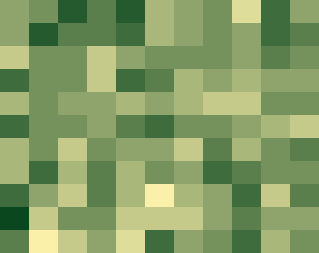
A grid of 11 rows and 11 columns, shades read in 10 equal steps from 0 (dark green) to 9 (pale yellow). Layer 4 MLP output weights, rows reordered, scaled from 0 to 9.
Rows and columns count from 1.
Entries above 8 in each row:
0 0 0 0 0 0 0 0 1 0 1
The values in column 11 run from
3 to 7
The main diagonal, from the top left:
5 1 4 7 6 2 7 2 2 5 4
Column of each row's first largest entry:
9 6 1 4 8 11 3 1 6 2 2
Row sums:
44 39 51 49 59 46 54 45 55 54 55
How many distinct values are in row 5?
4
